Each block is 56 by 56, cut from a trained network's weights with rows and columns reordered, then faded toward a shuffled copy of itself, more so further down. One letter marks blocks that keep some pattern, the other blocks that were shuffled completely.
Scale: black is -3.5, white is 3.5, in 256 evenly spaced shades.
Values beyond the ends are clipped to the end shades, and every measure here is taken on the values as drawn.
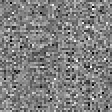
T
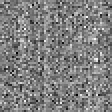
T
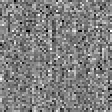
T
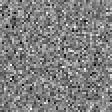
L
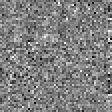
T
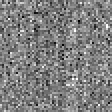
T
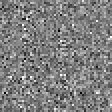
T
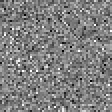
L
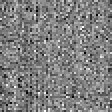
T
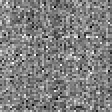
T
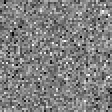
L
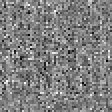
T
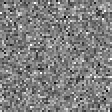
L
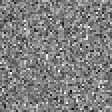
L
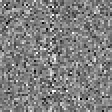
T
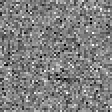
L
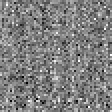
T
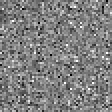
T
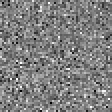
T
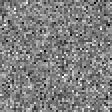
L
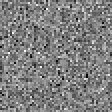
L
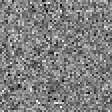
T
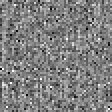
T
